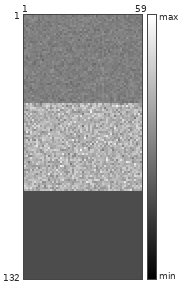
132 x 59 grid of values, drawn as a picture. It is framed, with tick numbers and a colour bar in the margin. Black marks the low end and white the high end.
It is made of 3 by 1 panels. Panel 1,1: middling, fine-grained, faint in contrast. Panel 2,1: high, fine-grained. Panel 3,1: low, flat.
